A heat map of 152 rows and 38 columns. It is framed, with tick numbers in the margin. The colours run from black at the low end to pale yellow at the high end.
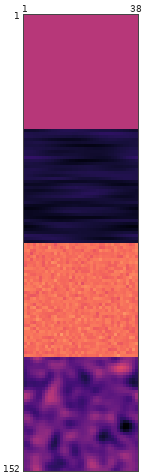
It is made of 4 by 1 panels. Panel 1,1: middling, flat. Panel 2,1: very low, streaked across, faint in contrast. Panel 3,1: high, fine-grained, faint in contrast. Panel 4,1: low, blotchy.
